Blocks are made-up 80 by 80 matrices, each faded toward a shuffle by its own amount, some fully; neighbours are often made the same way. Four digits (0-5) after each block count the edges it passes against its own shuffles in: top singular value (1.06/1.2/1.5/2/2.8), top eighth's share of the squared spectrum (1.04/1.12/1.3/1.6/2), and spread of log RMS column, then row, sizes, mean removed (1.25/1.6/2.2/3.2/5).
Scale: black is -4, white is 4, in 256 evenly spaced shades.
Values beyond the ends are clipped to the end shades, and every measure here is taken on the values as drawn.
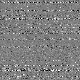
2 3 0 4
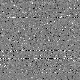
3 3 0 2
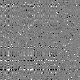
5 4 2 2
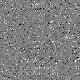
3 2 0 1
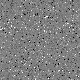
2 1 0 0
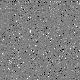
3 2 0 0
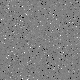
0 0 0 0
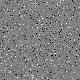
0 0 0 0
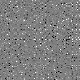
4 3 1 1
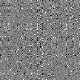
4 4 2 2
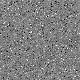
1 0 0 0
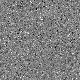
0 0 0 0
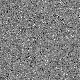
0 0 0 0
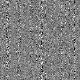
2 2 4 0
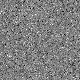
0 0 0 0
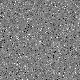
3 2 0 0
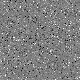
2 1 0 0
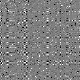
5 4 2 3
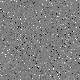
3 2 0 0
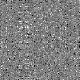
4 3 2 1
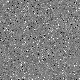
1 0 0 0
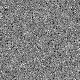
2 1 0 0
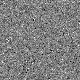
1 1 0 0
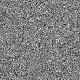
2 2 0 0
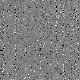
2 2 2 1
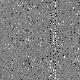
3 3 2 1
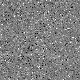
2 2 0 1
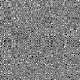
4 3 2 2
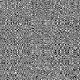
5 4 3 3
